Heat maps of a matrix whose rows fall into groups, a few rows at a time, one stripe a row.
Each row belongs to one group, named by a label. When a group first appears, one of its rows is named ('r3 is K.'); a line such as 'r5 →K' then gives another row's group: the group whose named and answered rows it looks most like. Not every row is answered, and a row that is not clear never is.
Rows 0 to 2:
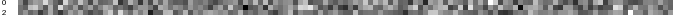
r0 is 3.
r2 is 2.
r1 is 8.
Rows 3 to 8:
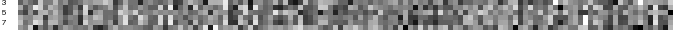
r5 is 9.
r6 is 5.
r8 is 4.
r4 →5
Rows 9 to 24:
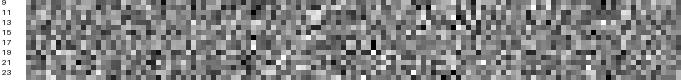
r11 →8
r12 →8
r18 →9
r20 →4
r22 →4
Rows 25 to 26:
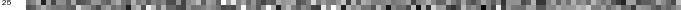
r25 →4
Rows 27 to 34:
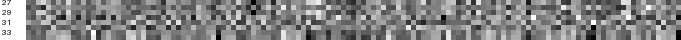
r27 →8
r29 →8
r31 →5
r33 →9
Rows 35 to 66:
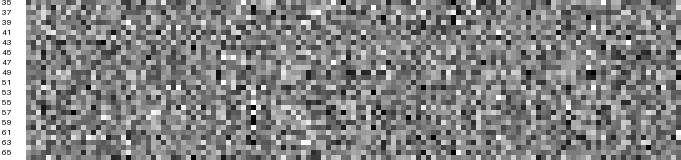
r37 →8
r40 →5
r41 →3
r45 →4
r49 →9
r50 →9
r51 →4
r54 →3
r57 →9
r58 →5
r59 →8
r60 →9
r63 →8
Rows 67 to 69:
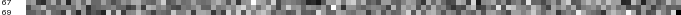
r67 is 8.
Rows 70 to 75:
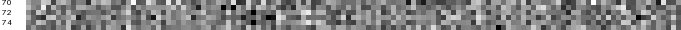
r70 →5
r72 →8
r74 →8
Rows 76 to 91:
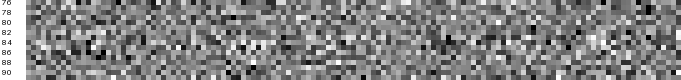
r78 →4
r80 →3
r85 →5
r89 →8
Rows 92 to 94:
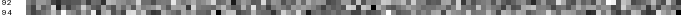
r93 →9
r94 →9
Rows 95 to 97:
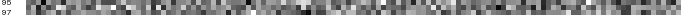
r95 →4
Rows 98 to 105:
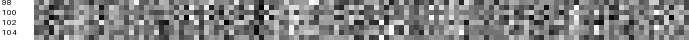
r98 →8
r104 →4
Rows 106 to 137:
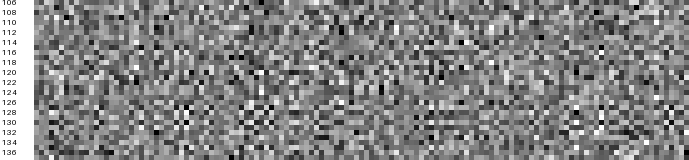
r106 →8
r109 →3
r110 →9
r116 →5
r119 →8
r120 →5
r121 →3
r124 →9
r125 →4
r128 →5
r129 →5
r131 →5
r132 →4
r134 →2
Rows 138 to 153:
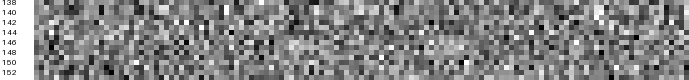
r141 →4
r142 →5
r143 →2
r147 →4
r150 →8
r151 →3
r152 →3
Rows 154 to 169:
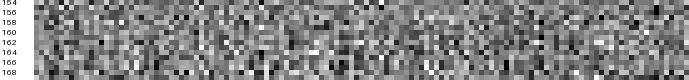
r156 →4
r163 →2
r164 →8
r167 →2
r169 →4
